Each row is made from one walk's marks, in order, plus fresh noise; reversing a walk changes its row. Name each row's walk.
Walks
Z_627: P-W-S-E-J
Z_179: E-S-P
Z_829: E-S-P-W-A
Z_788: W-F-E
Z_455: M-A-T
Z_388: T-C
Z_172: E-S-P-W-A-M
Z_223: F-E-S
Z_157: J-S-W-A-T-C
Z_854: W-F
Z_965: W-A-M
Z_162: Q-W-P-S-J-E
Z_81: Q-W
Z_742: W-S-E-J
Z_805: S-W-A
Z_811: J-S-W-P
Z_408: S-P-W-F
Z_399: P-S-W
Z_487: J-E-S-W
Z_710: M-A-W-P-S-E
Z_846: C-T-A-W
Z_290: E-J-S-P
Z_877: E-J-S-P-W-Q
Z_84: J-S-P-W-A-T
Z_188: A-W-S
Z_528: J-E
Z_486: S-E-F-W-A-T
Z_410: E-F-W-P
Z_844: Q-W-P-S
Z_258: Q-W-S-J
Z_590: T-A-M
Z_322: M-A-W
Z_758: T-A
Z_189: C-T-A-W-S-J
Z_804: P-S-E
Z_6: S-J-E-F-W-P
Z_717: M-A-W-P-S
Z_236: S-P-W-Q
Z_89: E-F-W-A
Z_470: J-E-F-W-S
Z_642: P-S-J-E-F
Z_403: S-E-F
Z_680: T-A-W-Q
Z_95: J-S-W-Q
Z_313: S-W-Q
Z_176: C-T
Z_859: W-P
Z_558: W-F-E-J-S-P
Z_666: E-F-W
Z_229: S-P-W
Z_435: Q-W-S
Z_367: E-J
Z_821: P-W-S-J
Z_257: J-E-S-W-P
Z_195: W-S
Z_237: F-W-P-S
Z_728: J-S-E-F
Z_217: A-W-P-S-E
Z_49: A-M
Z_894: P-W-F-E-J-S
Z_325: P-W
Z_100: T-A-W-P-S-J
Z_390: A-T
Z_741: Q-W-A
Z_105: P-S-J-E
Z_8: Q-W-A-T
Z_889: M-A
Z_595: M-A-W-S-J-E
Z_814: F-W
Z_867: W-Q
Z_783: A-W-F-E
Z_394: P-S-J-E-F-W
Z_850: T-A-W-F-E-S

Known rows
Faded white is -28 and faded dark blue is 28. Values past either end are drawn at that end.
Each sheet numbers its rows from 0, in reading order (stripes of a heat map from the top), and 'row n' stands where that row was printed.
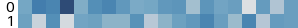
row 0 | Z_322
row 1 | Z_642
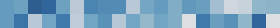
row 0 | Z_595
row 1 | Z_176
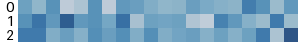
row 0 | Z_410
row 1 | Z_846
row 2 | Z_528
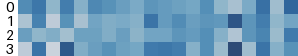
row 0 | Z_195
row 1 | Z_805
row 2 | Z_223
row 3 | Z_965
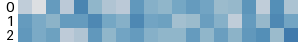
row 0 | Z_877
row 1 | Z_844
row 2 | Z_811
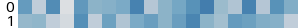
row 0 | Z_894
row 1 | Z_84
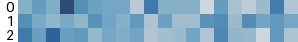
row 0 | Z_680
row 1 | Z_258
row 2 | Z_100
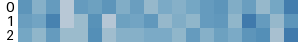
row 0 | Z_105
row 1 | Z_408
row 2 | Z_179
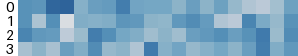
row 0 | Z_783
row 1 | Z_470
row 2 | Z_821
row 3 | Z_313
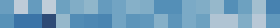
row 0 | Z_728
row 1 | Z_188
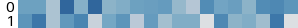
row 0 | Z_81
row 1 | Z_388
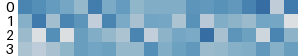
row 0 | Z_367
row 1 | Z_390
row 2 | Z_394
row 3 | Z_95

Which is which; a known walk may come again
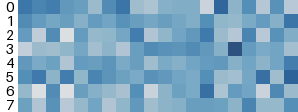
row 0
Z_189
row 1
Z_788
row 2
Z_894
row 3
Z_829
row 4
Z_105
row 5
Z_195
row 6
Z_394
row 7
Z_290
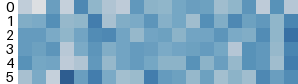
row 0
Z_877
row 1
Z_229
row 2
Z_804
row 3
Z_237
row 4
Z_811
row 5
Z_867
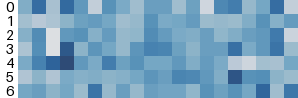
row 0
Z_758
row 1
Z_95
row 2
Z_8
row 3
Z_741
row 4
Z_717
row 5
Z_89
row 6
Z_814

